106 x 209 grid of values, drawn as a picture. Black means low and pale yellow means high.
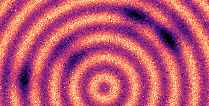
Histogram: bell-shaped. Dips: four. Rings: centred on the bottom middle. Odd rows or columns: none. Seam: none.
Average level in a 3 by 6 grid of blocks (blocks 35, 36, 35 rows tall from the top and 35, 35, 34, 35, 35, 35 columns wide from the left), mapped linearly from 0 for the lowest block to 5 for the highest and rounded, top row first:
4 4 4 0 0 3
3 2 2 4 2 3
0 3 5 5 4 4
